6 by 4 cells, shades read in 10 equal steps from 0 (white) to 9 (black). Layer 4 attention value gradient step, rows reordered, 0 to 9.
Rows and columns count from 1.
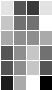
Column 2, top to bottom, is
6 5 4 4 4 3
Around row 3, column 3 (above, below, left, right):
5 2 4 3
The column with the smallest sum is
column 3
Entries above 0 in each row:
4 3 4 4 4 3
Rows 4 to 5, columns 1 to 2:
6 4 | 6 4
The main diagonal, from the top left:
1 5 4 5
